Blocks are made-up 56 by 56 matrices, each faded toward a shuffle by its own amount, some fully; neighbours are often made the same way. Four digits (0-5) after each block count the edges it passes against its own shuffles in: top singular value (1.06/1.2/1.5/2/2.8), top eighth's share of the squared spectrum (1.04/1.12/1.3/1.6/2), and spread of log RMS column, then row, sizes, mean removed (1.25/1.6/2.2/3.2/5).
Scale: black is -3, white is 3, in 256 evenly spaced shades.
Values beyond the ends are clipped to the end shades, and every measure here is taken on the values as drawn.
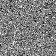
0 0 0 0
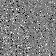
1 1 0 0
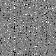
3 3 2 0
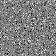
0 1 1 0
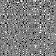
4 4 2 2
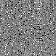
3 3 2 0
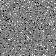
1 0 0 0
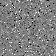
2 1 0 0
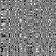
4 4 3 3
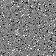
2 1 0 0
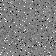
0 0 0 0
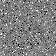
1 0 0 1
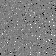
0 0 0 0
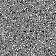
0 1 0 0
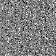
0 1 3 0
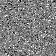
0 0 0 0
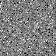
0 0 0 0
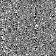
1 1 2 0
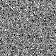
0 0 1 0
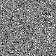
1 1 2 0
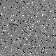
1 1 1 0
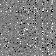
2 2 2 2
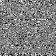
2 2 0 3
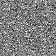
2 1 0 0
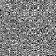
4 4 2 2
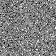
1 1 0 0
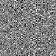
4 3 2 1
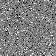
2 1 0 0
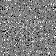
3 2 0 1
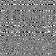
4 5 1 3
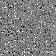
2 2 0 0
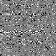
3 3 0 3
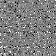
3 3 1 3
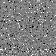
2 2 0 1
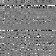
4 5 1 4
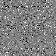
3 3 1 2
